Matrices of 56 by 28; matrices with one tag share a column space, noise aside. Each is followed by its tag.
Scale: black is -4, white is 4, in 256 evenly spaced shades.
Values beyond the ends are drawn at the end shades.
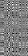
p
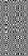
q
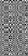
q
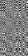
p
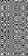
q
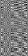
p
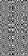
q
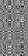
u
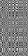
p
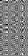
q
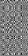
q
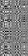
u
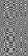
p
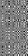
u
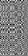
q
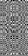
q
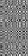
u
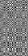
p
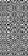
q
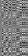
p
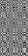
p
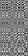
p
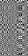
q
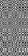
p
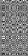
q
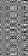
q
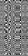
q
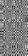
u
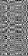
q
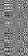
p
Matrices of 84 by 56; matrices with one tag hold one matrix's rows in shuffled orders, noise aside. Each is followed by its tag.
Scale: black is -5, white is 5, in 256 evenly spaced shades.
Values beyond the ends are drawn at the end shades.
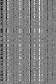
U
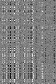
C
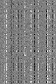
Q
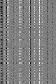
U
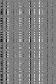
U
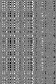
C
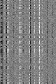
U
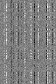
Q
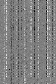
Q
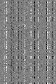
Q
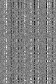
Q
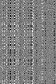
C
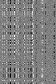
C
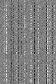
Q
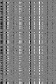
U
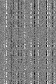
Q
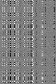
C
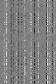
Q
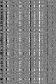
U
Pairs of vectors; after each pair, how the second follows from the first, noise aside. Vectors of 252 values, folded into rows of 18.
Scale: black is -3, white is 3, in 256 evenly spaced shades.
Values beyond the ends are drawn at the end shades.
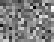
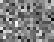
wrapped around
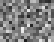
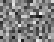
wrapped around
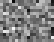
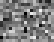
wrapped around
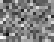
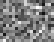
wrapped around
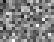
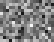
wrapped around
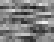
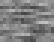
shrunk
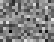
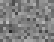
shrunk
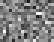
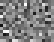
wrapped around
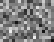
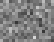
shrunk
